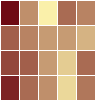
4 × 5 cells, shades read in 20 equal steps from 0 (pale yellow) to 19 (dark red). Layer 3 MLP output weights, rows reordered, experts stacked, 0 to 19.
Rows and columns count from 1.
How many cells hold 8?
2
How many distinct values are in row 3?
5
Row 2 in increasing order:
5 7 7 9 12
